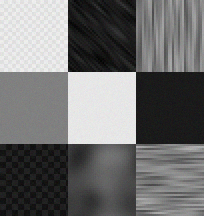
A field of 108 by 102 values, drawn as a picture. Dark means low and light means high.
It is made of 3 by 3 panels. Panel 1,1: very high, checkered, faint in contrast. Panel 1,2: very low, slanting down to the right, faint in contrast. Panel 1,3: middling, streaked downward. Panel 2,1: middling, flat. Panel 2,2: very high, flat. Panel 2,3: very low, flat. Panel 3,1: very low, checkered, faint in contrast. Panel 3,2: low, smooth. Panel 3,3: middling, streaked across.
